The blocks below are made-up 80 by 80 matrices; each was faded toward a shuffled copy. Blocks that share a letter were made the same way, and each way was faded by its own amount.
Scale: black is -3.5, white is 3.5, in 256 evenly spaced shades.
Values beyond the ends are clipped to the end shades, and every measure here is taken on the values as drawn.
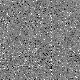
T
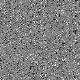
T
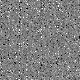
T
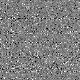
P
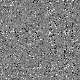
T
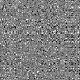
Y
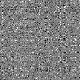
Y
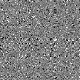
Y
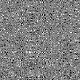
Y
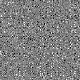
Y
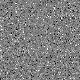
T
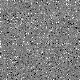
T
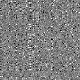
Y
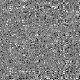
Y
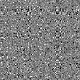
Y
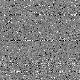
P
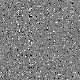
T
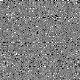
P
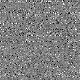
P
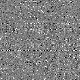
P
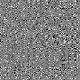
Y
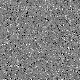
T
